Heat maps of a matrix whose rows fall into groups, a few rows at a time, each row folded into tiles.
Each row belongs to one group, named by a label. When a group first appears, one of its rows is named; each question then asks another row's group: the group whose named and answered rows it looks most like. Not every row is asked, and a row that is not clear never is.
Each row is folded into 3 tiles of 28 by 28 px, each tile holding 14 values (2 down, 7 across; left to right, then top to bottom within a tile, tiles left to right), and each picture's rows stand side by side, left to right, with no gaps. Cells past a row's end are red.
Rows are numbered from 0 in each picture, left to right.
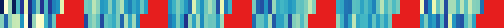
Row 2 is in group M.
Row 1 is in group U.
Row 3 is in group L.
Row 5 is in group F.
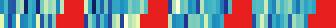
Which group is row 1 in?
L
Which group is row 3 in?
U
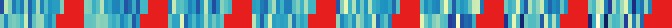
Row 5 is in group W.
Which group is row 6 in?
U
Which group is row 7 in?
U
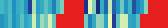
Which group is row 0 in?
L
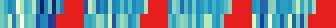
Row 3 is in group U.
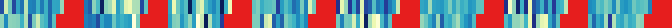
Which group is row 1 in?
M
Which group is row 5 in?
W
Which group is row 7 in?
W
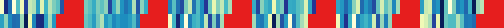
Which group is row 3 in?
W
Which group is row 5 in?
W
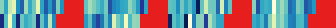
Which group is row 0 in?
U
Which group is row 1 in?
L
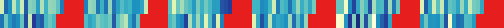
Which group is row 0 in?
F
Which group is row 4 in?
W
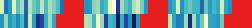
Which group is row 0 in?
F
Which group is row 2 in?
W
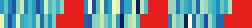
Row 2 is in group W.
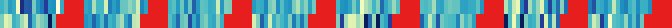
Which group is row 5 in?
U
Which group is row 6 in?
U
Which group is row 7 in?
M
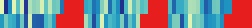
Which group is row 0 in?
F
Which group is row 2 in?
M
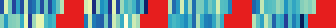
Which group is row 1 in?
L
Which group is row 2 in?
F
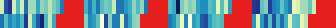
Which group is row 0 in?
F
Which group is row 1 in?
W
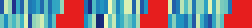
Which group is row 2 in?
F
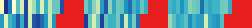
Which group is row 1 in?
U
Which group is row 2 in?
W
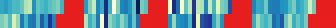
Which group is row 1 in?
W
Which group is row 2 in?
F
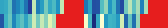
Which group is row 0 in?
L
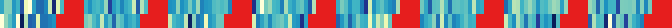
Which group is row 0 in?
W
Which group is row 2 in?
W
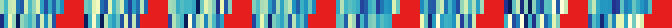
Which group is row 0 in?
U
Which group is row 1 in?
U
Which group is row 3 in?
U
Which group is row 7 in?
L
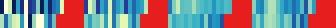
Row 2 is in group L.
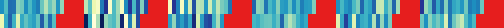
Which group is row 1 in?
U
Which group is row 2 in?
F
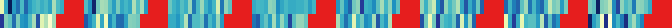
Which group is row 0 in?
L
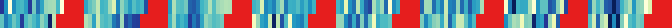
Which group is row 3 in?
W
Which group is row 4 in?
W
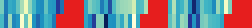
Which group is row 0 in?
M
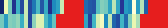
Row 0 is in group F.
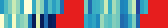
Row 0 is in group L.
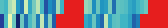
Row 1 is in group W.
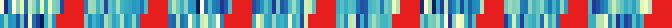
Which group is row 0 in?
F
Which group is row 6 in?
U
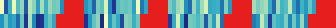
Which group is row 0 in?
F
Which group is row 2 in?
U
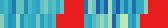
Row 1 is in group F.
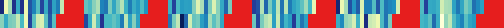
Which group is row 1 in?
U
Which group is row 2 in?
M
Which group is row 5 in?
M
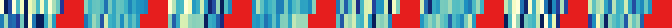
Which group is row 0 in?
F
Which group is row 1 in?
U
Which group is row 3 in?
L
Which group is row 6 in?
U
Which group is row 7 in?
U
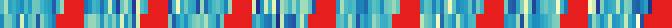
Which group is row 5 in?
W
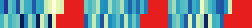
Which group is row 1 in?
U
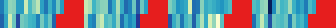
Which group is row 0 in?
U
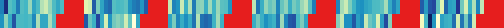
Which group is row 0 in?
M
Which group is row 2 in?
F
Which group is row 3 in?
F
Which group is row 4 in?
L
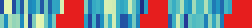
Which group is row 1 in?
M
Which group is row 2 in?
U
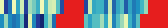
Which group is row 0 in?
F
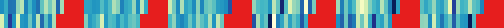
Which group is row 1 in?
W
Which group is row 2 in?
L
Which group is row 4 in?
M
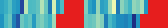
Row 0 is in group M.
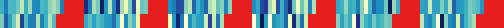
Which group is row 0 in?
W
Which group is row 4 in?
W
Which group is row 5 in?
W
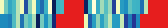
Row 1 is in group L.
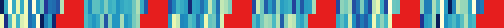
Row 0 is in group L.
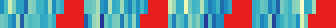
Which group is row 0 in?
W
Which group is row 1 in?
U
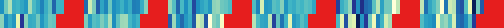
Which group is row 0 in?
W
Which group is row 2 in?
L
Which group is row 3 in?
W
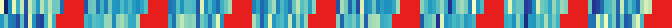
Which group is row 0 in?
F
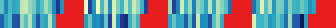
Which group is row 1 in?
F
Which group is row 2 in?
F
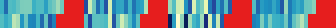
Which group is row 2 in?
U
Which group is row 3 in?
L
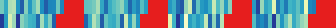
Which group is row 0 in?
U
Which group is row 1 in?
U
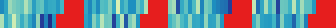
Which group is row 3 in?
F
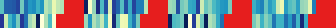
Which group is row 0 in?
L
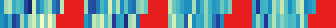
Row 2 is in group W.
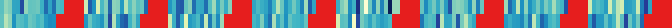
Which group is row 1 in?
F
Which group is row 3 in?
M
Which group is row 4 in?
W
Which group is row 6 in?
F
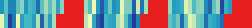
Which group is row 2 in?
M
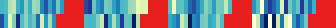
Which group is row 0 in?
U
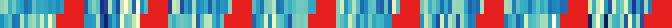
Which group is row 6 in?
L
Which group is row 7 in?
U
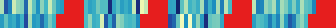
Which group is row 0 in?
F
